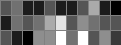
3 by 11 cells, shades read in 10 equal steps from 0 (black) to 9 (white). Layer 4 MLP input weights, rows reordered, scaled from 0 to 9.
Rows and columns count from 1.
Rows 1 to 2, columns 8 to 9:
3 6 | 5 4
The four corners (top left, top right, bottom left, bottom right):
3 0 3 2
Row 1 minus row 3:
0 3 1 -4 -2 -8 -3 -6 3 -4 -2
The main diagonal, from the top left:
3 4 0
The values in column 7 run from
1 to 4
